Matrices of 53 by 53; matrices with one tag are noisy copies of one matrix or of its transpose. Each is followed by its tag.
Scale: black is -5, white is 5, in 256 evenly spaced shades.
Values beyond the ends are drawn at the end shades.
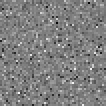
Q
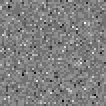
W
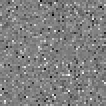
Q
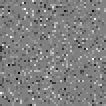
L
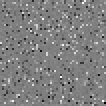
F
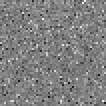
F
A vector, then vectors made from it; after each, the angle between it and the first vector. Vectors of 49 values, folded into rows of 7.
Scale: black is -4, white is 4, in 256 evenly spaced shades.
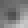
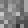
partly opposed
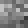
partly opposed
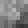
nearly opposite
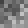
partly aligned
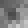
nearly parallel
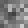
partly aligned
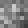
partly opposed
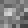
partly opposed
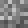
partly opposed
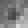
nearly parallel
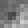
nearly parallel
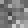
partly aligned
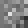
partly opposed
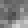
nearly parallel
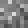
partly opposed
